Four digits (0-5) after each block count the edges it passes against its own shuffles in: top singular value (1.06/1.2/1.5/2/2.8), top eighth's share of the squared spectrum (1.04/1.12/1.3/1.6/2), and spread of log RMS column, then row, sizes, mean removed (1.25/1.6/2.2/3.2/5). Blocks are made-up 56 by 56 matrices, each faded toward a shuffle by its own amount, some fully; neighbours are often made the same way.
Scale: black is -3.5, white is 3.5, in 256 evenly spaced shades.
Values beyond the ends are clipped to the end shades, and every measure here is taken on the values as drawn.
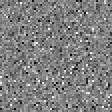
0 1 0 0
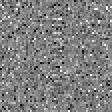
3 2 0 0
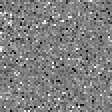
1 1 0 0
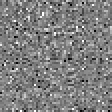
3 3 1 1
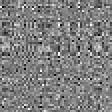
4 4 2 3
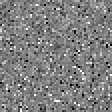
1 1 0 0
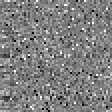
3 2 0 1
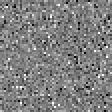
2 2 0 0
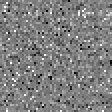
3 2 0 1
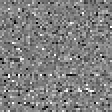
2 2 0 2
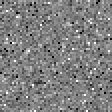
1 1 0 0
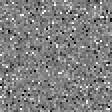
0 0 0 0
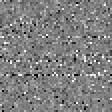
2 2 0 2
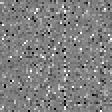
3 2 1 0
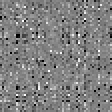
4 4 2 2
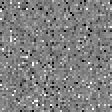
2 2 1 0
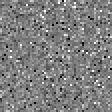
2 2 1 0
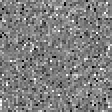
2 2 0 0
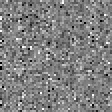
2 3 2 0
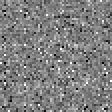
2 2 1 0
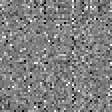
3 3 2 1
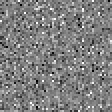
3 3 2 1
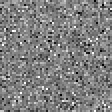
0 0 0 0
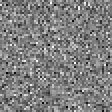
3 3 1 1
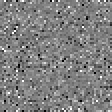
3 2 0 2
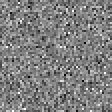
3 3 1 1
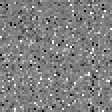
2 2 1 0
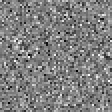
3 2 0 0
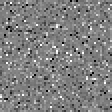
2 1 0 0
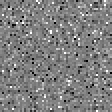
2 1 0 0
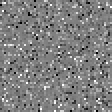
0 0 0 0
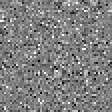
3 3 1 1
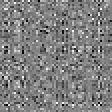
4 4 3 2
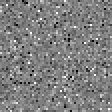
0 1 0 0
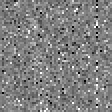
2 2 2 0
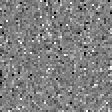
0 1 1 0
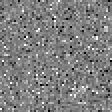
0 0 0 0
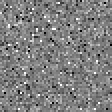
0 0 0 0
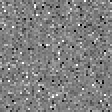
0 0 0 0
